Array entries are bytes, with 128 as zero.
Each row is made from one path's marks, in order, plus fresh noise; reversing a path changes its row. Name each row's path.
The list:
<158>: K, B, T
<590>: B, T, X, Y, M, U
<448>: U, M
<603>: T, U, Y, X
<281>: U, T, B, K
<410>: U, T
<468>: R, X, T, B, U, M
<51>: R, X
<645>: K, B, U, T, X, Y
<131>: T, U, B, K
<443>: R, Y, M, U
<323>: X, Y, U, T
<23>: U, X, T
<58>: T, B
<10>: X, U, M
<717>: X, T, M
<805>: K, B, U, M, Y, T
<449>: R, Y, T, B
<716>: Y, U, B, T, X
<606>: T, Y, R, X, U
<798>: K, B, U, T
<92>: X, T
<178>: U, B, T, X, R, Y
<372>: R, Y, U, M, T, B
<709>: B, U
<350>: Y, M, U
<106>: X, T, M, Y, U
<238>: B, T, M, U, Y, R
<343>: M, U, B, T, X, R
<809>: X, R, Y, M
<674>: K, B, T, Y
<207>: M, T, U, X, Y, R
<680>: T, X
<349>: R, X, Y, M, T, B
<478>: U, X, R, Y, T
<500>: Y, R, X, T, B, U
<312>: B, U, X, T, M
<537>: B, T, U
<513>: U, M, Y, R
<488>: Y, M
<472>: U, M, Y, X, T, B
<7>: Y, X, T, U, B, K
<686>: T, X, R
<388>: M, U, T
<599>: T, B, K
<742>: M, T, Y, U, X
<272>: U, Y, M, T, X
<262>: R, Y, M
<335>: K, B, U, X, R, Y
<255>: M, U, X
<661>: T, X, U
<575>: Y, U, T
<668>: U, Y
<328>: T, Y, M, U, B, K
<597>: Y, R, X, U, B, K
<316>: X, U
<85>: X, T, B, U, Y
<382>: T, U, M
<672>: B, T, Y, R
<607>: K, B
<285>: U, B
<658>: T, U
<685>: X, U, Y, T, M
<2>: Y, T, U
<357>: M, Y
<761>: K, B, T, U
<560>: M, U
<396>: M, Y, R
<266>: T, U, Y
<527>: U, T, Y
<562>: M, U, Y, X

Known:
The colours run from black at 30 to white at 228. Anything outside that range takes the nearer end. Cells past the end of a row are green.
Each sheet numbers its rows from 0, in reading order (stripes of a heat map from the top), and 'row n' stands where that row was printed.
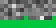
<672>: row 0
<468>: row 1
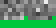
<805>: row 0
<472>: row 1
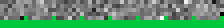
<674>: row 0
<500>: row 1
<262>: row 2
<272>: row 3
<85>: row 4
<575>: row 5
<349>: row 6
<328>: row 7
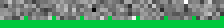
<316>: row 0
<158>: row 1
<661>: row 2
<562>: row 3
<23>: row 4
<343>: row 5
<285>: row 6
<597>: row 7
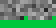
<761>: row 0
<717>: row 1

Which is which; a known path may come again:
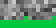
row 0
<597>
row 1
<58>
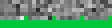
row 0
<410>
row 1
<272>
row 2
<266>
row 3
<680>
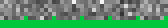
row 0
<658>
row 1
<262>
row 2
<285>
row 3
<472>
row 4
<672>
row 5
<661>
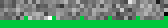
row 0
<443>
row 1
<388>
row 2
<106>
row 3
<178>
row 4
<349>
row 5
<328>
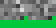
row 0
<527>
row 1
<761>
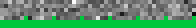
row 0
<316>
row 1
<488>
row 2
<607>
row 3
<468>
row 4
<513>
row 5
<396>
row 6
<131>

